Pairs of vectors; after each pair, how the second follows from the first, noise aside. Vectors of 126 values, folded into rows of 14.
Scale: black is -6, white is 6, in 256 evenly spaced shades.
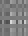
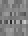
sign-scrambled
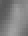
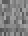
shuffled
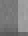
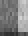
scaled up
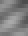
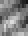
scaled up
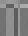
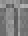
copied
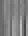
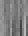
negated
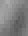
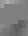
partly zeroed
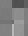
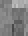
negated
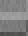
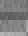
negated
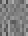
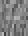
shuffled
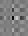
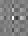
negated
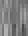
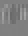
partly zeroed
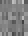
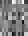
scaled up
